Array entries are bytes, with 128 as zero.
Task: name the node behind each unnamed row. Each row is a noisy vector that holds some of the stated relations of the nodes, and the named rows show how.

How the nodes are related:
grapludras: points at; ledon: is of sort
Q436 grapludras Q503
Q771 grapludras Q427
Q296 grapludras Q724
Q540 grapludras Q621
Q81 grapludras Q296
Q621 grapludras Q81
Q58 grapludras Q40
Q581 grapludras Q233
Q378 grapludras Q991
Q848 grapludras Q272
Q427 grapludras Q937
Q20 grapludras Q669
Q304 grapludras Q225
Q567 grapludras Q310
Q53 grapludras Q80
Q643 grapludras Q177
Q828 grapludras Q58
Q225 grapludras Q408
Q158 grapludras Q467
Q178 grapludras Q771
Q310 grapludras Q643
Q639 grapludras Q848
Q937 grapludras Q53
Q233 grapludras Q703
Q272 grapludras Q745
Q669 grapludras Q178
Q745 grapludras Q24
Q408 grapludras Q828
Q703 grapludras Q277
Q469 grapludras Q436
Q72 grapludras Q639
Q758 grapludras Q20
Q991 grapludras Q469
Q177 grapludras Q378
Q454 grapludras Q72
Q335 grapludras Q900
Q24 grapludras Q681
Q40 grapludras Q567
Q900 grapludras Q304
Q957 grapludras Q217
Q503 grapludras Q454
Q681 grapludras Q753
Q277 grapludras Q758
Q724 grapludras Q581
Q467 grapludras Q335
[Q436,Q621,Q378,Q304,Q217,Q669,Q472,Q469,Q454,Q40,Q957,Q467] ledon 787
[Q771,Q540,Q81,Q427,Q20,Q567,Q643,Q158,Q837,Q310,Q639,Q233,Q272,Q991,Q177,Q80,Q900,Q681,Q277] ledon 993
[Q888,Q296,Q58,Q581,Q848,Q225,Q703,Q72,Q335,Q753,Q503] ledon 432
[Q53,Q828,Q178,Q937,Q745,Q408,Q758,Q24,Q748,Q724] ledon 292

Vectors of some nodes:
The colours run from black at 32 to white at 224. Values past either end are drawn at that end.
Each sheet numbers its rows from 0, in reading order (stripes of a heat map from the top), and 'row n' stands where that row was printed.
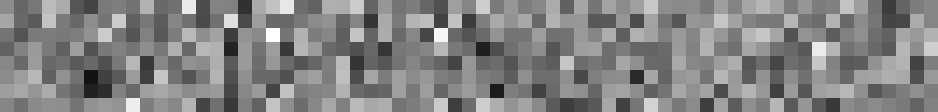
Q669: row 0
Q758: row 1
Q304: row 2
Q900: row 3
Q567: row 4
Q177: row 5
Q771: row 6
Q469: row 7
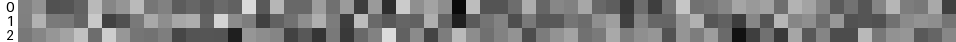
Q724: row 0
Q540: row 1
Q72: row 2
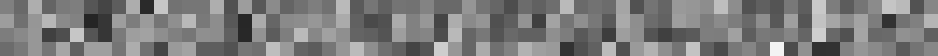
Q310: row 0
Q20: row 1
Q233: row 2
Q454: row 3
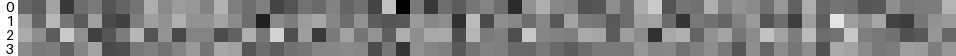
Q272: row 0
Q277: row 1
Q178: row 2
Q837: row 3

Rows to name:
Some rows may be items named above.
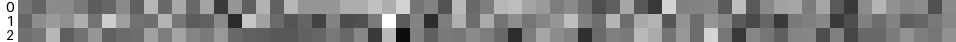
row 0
Q378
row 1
Q848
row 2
Q639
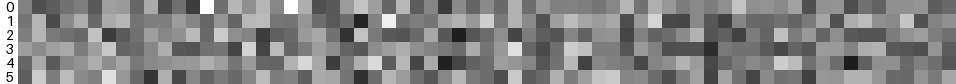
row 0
Q40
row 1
Q753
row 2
Q540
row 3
Q703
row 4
Q621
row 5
Q335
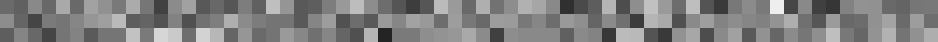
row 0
Q454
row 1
Q748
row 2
Q681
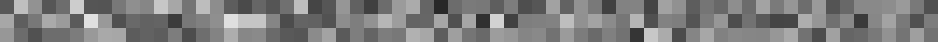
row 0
Q81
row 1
Q58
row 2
Q748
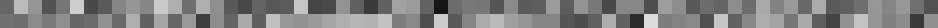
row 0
Q81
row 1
Q378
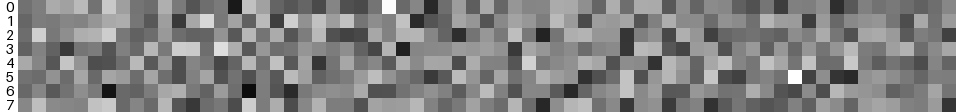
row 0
Q848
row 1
Q467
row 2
Q296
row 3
Q681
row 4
Q178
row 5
Q454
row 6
Q80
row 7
Q581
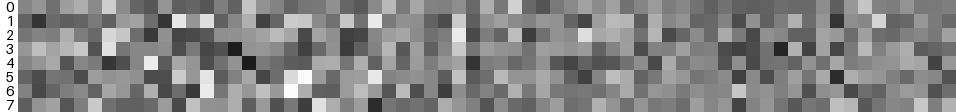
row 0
Q888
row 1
Q217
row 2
Q225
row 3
Q503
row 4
Q991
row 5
Q957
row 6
Q40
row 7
Q158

